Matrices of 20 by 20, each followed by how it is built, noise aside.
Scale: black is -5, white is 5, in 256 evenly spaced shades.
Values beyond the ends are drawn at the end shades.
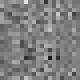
low rank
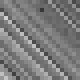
Toeplitz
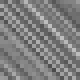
Toeplitz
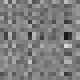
low rank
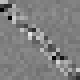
banded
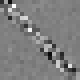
banded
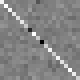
diagonal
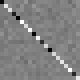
diagonal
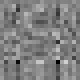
low rank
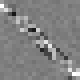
banded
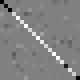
diagonal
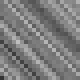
Toeplitz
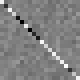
diagonal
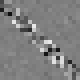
banded
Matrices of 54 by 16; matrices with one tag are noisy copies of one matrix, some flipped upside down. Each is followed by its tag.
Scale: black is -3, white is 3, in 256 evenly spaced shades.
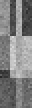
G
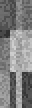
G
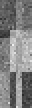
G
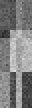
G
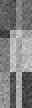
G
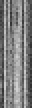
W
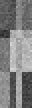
G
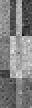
G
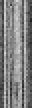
W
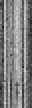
W
